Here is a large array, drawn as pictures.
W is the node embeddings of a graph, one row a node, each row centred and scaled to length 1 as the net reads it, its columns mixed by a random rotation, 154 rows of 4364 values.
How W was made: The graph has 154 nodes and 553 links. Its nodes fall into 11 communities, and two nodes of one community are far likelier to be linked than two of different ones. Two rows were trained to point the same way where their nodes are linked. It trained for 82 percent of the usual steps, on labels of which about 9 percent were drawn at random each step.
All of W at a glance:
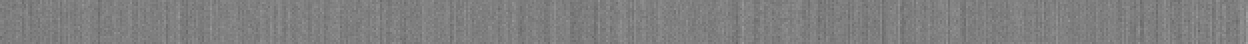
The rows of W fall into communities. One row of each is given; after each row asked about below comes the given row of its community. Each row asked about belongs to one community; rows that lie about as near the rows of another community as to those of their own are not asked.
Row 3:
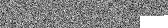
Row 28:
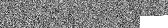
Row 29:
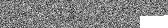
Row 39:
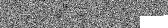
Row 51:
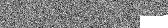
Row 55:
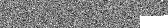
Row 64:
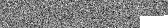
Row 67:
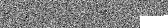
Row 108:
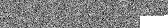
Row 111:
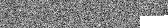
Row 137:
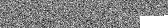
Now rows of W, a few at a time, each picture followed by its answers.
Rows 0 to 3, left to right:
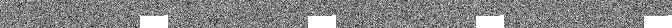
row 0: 108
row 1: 29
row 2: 29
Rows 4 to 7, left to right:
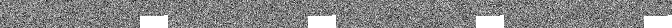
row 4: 111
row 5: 28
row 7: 137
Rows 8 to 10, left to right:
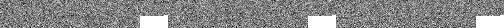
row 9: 55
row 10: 111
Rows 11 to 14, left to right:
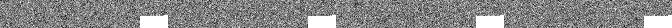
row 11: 111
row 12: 108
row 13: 29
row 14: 55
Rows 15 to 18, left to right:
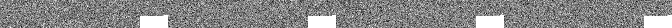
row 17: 39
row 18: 51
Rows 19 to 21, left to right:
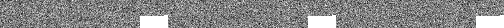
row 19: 29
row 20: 64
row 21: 51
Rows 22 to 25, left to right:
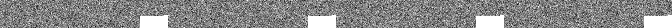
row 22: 28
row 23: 3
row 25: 64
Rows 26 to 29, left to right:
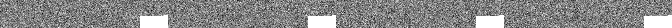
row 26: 3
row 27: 64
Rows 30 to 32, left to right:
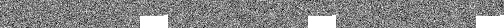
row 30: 3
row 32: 64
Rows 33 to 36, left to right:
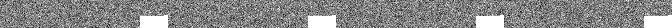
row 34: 137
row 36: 67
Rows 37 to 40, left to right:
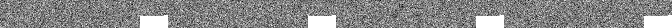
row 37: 51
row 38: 51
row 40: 28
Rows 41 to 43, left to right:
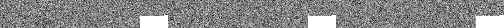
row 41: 137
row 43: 51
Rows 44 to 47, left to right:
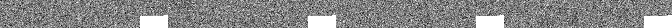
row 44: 67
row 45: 39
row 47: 28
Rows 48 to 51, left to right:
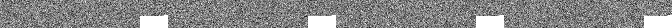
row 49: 111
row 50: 28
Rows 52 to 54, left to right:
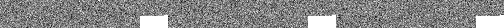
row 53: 39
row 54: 137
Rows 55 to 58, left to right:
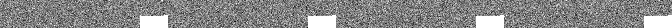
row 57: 39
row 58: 29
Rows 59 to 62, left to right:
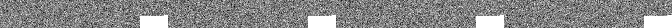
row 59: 64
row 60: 39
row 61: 39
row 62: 137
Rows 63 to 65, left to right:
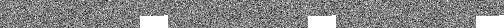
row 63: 55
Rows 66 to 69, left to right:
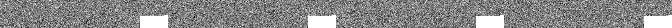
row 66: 3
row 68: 29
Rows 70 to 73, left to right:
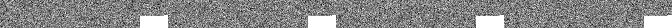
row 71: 108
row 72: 137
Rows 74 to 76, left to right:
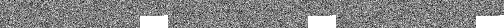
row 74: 108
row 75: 108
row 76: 111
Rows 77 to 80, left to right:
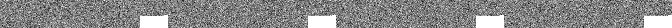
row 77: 64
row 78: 108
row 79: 51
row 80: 108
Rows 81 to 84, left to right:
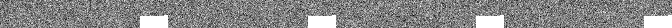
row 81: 111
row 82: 51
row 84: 39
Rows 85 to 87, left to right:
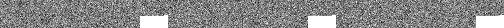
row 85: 29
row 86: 111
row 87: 111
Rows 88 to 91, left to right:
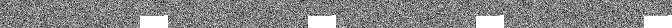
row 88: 51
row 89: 51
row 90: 3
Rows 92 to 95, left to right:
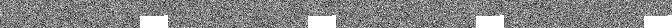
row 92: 64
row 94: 64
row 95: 67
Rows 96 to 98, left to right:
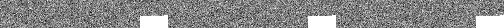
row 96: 29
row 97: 137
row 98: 64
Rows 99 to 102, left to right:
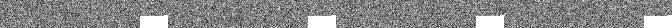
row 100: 28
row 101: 111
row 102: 55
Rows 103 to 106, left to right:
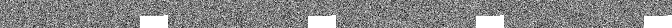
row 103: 64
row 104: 28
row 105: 64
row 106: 28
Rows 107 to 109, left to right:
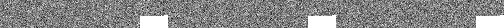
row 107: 55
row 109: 3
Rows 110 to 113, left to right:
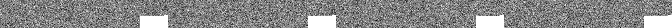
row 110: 64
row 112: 51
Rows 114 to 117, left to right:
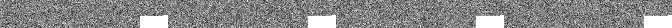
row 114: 137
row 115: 28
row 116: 111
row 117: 51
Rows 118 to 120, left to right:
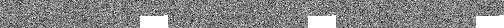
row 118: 39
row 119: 64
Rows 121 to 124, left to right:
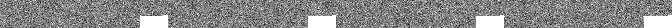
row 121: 28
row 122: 51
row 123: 55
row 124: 29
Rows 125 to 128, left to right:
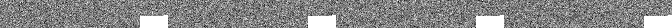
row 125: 108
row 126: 55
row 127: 67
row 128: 29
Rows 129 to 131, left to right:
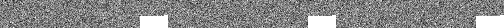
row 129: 39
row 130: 67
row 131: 111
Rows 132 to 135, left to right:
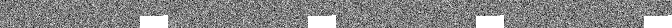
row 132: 28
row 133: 28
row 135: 64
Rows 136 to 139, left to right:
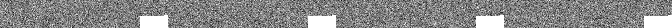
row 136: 28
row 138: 111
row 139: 51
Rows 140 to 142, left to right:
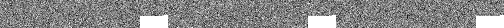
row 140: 28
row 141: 55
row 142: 51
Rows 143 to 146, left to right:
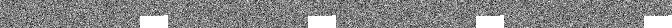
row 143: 39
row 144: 29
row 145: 67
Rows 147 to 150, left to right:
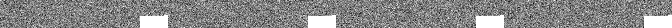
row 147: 39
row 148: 3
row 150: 67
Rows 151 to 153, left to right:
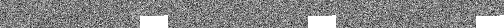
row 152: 137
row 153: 39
